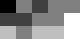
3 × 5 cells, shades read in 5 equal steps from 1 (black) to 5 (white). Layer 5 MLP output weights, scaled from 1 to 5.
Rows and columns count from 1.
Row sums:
12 15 20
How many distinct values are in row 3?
3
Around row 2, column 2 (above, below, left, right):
3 3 2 3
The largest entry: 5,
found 2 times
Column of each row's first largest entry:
2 5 5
